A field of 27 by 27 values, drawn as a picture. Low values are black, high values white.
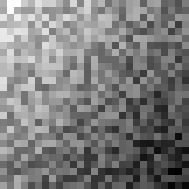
Histogram: bell-shaped. Stripes: none. Grain: fine. Ninth with the highest average: top left. Mirror symmetry: none. Slope: up to the top left. Ninth with the lowest average: bottom right. Odd rows or columns: none.
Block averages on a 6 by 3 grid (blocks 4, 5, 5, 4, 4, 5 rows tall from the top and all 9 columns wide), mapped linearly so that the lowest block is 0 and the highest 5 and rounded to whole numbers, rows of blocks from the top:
5 4 3 / 5 3 2 / 4 3 2 / 4 2 1 / 3 2 0 / 2 1 0
